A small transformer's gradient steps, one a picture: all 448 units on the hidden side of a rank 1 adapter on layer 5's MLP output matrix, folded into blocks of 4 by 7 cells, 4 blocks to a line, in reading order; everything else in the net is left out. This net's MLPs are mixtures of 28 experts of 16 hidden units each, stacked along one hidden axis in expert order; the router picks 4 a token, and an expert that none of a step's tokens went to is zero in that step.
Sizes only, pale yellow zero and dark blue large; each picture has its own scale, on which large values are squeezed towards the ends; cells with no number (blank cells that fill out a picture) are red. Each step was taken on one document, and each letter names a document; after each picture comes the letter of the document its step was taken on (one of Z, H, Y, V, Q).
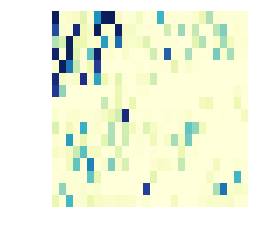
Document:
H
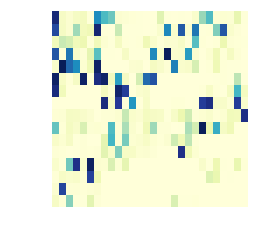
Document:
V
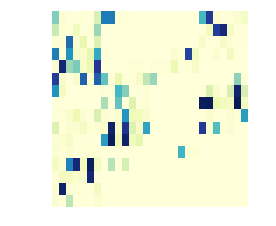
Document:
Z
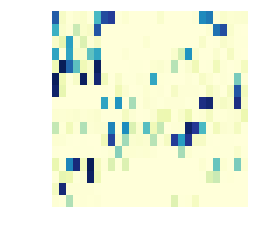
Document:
Z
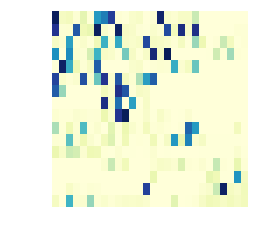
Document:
H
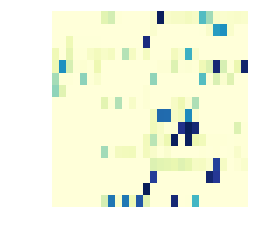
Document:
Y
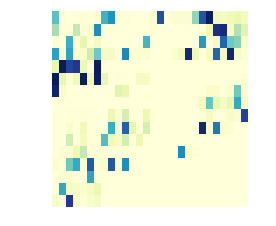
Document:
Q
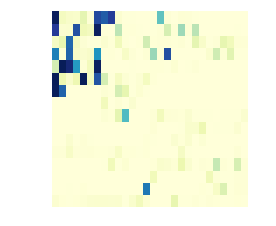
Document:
H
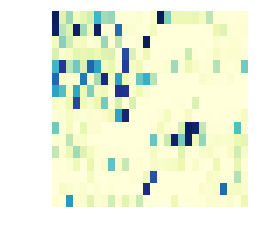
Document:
H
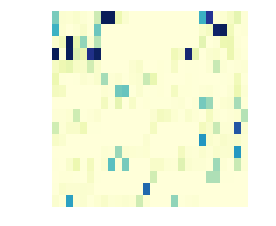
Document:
V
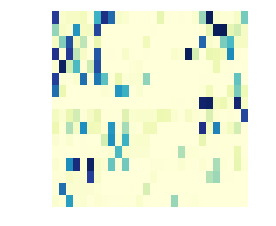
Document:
V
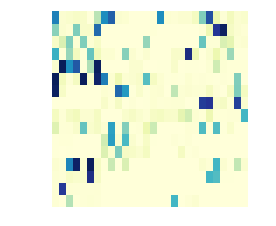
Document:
V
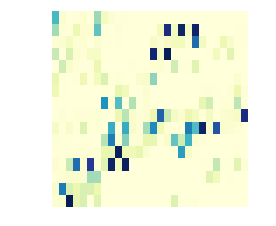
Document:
Z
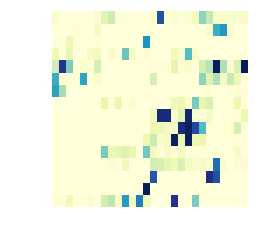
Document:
Y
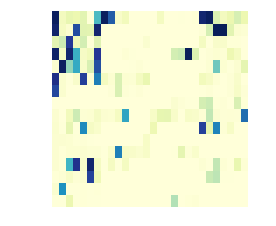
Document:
V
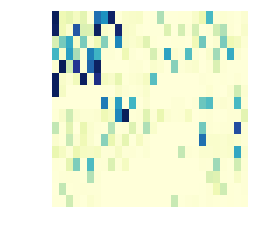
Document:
Q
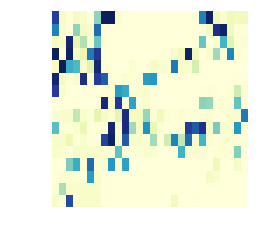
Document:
Q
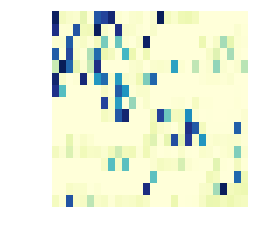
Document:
H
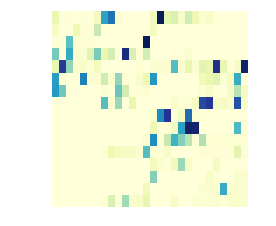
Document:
Y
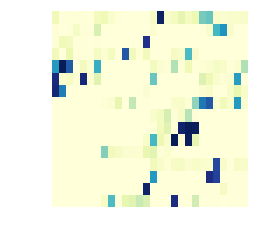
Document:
Y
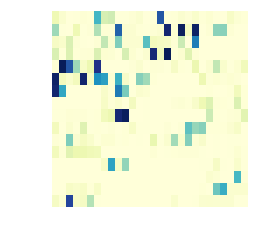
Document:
H
